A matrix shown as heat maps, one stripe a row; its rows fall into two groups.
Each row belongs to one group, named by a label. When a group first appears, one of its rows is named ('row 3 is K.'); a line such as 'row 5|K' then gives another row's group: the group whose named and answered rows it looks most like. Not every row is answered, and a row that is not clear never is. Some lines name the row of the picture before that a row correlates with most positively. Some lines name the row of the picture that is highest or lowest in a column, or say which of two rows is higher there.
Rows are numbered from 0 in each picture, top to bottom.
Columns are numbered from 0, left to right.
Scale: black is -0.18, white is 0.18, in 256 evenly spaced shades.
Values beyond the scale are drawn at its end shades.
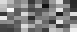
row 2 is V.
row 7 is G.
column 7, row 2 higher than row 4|Yes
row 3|G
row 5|V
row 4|V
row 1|V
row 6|G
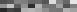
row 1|V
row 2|G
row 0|G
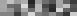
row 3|G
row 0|V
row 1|V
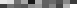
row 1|G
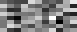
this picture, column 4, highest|0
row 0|G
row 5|G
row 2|G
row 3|V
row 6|V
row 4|G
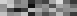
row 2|G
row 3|V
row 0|V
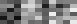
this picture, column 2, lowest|4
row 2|G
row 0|G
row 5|G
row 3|G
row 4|G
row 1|G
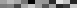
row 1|G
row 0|V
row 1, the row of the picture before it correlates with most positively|1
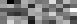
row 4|V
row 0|G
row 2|G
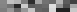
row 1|G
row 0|V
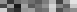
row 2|G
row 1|G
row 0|G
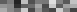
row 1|G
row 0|G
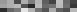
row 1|V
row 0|V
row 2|G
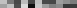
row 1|V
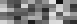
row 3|G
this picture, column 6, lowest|2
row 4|G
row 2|V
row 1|V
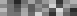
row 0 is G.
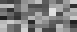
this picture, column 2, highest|5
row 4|G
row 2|G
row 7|V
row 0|G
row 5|V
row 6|V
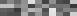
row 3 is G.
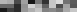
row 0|V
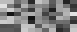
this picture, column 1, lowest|3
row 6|G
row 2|V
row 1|V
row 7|G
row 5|V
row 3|G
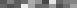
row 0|G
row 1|G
